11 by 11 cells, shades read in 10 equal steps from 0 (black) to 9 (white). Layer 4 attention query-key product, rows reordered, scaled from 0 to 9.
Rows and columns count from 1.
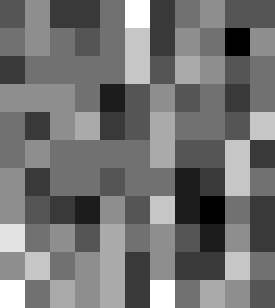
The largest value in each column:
9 7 6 6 6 9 9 6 6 7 7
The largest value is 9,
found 3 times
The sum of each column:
54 46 45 41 45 48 54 36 36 46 40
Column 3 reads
2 4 4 5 5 4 4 2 5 4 6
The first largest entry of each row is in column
6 6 6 1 11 10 10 7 1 2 1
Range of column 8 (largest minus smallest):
5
